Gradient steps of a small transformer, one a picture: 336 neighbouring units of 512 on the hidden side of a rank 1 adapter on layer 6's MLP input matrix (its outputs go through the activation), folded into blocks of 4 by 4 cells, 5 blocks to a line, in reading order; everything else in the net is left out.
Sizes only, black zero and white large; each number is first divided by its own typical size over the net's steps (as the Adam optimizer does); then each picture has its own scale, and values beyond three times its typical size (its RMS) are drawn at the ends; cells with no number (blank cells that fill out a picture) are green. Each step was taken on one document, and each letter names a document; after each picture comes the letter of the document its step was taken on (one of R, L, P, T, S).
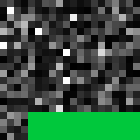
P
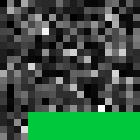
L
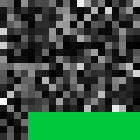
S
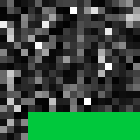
L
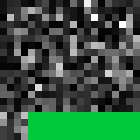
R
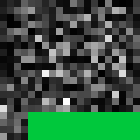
R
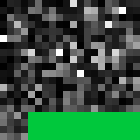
R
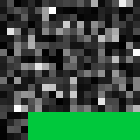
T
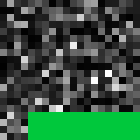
R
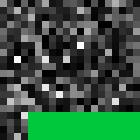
L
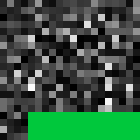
T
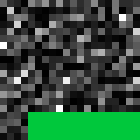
P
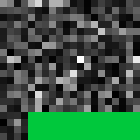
T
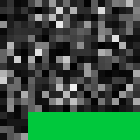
L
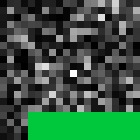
T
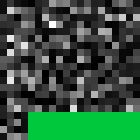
L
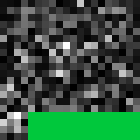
R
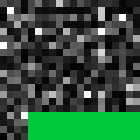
P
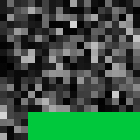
R
